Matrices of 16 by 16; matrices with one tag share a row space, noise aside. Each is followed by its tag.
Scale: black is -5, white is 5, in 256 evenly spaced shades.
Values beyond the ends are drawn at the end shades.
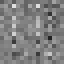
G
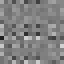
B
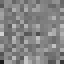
B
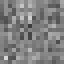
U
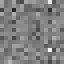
G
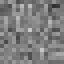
U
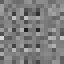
B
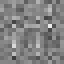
G
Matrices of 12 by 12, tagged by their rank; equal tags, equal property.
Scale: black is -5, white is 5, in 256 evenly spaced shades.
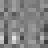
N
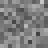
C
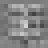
N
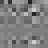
N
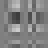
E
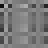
E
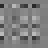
E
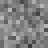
C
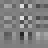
E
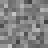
C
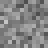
C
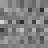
N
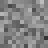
C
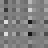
E
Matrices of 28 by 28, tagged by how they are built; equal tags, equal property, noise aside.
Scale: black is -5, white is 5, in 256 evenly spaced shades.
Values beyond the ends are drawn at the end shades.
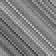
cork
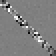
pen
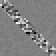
pen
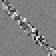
pen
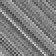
cork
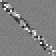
pen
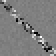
pen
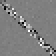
pen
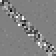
pen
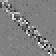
pen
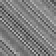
cork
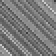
cork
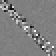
pen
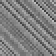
cork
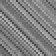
cork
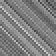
cork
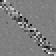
pen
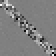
pen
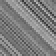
cork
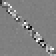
pen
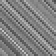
cork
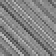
cork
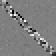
pen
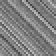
cork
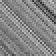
cork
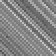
cork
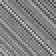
cork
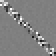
pen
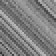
cork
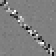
pen
